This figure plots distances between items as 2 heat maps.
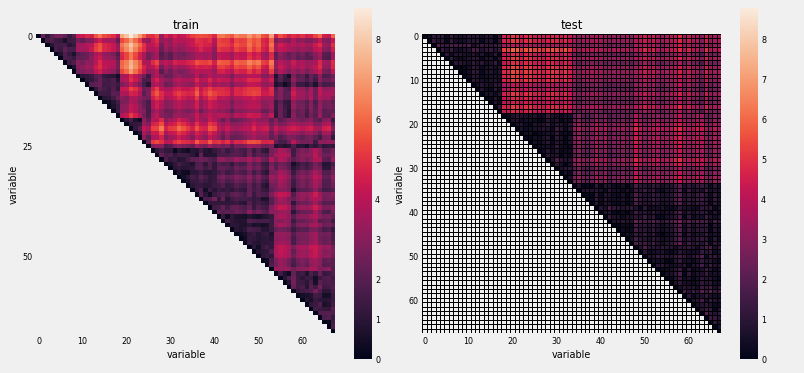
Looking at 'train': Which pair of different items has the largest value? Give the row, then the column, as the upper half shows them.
0, 21
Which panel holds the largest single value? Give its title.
train
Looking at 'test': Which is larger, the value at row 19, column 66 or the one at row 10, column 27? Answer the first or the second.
the second
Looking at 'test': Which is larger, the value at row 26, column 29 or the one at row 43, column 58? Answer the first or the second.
the second
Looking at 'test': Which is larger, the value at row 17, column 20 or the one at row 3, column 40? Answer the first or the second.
the first
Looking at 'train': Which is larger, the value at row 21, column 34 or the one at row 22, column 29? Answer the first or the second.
the first
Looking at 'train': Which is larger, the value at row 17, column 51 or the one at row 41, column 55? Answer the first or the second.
the second
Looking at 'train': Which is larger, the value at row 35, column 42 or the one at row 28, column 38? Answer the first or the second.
the second
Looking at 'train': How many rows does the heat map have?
68
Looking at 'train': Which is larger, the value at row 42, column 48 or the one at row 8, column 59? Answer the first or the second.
the second
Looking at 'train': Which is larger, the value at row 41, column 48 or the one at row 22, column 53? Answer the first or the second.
the second
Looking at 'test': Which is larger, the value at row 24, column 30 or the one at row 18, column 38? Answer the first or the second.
the second
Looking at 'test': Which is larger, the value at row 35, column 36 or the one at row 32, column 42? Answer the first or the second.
the second
